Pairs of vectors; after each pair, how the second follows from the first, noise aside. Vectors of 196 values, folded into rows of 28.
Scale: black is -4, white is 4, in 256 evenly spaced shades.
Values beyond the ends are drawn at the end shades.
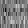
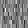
sign-scrambled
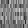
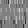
partly zeroed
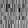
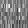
negated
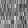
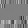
partly zeroed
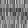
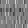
partly zeroed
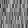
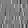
partly zeroed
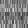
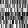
scaled up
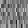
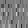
partly zeroed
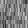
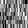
scaled up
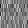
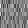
negated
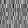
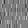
partly zeroed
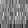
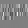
partly zeroed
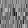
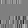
partly zeroed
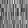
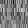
sign-scrambled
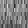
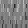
partly zeroed
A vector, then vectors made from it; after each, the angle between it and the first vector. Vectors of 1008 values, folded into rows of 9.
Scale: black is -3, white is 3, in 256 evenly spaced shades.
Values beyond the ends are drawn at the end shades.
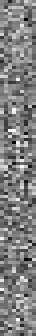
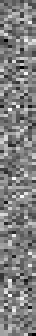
orthogonal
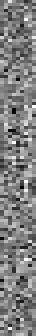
nearly opposite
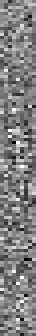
nearly parallel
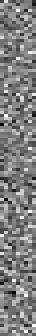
orthogonal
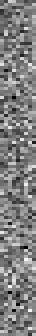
partly opposed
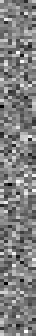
orthogonal
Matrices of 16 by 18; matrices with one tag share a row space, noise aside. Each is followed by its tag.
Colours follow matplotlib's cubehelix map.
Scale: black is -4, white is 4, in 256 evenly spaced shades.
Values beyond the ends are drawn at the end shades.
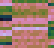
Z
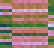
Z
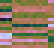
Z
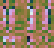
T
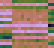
Z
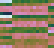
Z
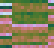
Z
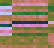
Z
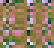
T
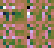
T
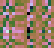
T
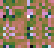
T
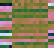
Z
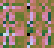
T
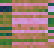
Z
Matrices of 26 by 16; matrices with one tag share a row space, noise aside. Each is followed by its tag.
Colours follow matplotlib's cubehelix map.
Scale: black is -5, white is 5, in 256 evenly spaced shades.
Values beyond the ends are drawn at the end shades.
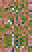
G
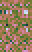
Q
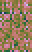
Q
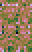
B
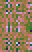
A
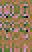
Q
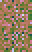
G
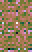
B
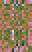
G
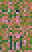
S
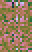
G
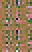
A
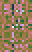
G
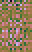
S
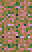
B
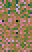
B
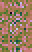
S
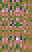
S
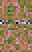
B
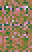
Q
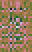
S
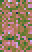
B
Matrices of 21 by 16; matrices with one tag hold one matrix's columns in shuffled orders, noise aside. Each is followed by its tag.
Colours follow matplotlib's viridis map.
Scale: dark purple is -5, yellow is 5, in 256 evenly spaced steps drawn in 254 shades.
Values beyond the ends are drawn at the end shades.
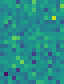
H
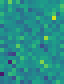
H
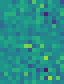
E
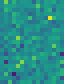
H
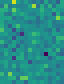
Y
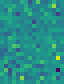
E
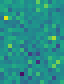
H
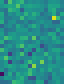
H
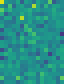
Y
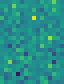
H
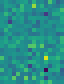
E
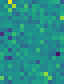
Y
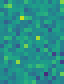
H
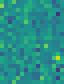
E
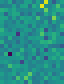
Y
